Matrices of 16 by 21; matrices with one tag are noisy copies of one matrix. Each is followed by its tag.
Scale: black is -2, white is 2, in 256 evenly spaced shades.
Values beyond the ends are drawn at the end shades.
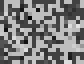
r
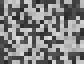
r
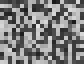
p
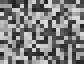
p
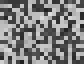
p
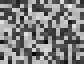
p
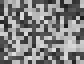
r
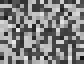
p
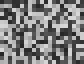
p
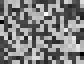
r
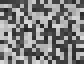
p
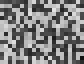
p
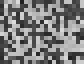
r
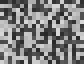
p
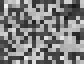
r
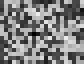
r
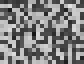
p
